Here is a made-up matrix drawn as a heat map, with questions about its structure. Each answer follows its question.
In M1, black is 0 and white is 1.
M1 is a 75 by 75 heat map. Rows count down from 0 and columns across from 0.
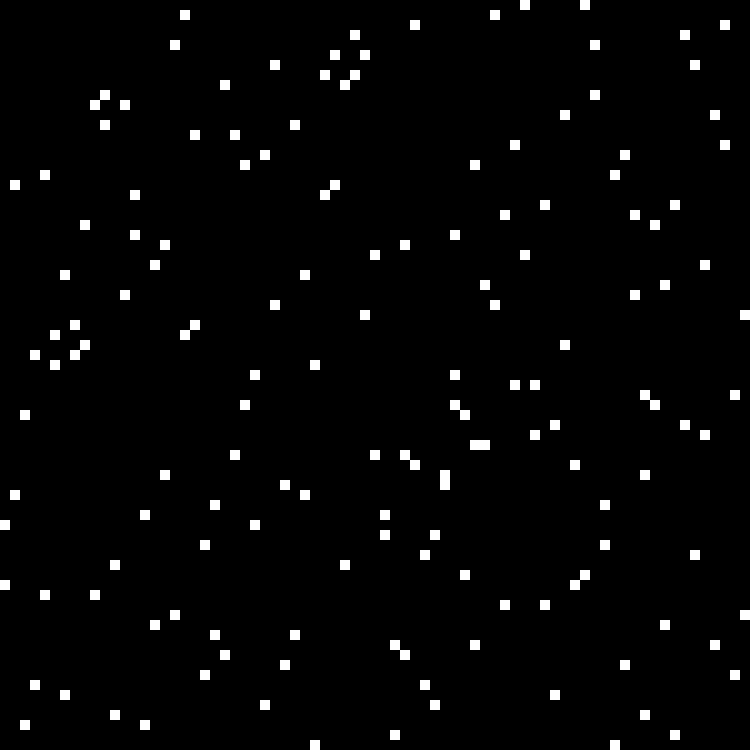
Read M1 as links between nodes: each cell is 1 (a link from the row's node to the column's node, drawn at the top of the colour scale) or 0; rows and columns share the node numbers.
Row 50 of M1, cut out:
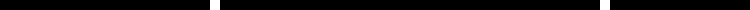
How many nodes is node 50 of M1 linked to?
2
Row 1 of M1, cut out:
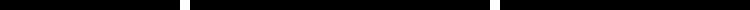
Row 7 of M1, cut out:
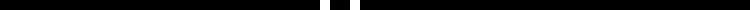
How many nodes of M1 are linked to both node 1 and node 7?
0
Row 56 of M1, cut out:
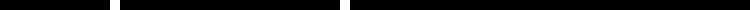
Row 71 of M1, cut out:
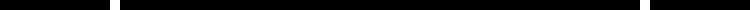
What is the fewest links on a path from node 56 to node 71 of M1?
2
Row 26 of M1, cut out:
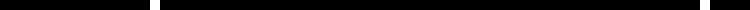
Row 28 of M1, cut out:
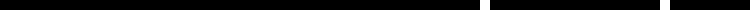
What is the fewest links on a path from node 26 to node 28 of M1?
4
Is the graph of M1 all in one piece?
yes
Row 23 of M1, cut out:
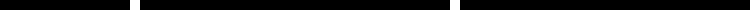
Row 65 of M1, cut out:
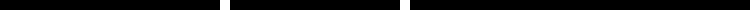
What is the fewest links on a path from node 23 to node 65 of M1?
3
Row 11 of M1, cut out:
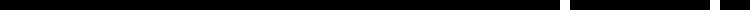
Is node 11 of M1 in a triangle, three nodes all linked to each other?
no
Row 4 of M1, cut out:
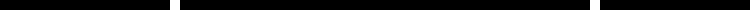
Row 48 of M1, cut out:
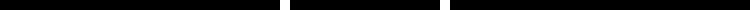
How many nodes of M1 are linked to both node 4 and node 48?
0
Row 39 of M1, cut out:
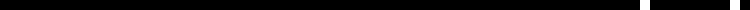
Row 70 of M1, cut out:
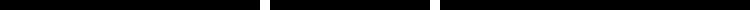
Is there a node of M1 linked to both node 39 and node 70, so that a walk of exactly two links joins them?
no
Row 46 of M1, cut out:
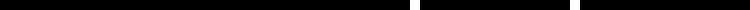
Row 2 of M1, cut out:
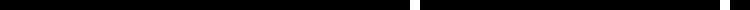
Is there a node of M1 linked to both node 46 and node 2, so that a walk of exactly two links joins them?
yes
